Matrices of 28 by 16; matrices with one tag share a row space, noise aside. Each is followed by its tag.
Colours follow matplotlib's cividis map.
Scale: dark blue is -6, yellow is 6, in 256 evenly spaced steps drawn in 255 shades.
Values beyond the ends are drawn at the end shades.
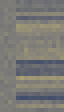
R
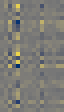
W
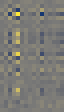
W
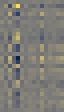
W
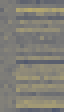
R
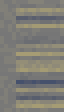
R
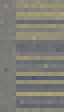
R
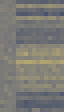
R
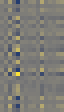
W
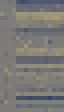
R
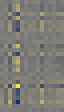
W
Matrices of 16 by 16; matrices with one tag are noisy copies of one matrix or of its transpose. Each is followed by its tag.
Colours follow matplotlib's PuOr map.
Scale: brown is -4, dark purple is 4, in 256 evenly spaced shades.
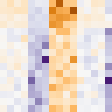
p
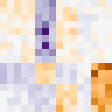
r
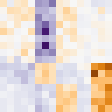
r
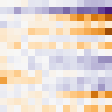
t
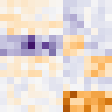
r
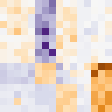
r
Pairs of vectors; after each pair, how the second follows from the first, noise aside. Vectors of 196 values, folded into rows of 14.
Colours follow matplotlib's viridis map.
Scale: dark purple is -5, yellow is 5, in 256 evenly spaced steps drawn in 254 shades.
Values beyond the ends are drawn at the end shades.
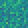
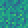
negated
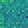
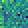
scaled up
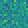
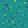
partly zeroed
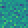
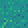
partly zeroed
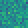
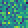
scaled up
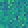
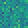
reversed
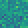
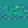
partly zeroed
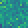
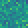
reversed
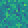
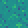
partly zeroed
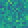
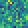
scaled up
